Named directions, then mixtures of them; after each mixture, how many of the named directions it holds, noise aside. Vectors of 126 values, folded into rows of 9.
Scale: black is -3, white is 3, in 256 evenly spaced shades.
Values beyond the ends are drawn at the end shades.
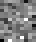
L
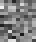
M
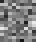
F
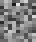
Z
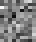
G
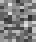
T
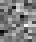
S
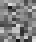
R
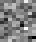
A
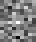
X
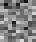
three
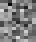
three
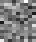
three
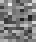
one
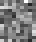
two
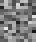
two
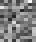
one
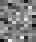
one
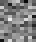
three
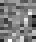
three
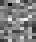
two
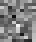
two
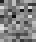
two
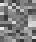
two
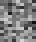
two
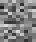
two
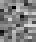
one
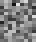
one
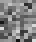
three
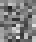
two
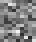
two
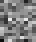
three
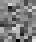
one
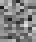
two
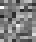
one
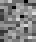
three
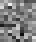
two
